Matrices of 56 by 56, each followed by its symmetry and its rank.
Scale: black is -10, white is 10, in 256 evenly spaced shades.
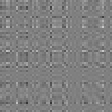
antisymmetric, rank two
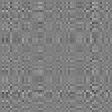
antisymmetric, rank two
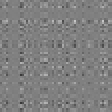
antisymmetric, rank two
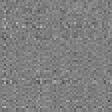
neither, rank five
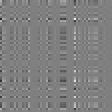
neither, rank one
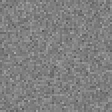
neither, full rank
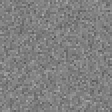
neither, full rank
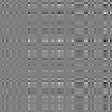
neither, rank one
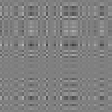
neither, rank one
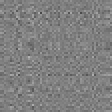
neither, rank five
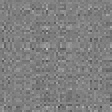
neither, rank five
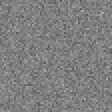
neither, full rank
